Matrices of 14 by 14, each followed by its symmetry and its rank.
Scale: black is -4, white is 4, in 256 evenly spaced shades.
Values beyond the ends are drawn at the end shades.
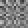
antisymmetric, rank two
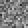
neither, full rank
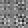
antisymmetric, rank two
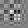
symmetric, rank one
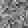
neither, full rank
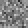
neither, full rank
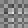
symmetric, rank one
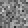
neither, full rank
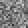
neither, full rank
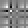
symmetric, rank one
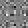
antisymmetric, rank two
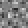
antisymmetric, rank two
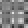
symmetric, rank one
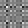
symmetric, rank one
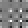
symmetric, rank one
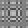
symmetric, rank one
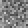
neither, full rank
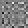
antisymmetric, rank two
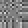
antisymmetric, rank two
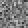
neither, full rank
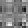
antisymmetric, rank two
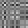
symmetric, rank one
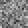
neither, full rank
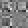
antisymmetric, rank two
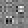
antisymmetric, rank two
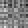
antisymmetric, rank two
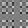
symmetric, rank one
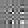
symmetric, rank one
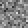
neither, full rank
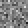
neither, full rank
